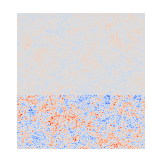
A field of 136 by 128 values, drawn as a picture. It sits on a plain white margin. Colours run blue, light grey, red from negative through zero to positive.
Neither half mirrors the other. On average the colour sits 50% of the way up the scale. There is no overall slope. A few values lie far out on both sides of the bulk. There are no regular stripes. The top part is calmer, up to a seam about 60% of the way down.
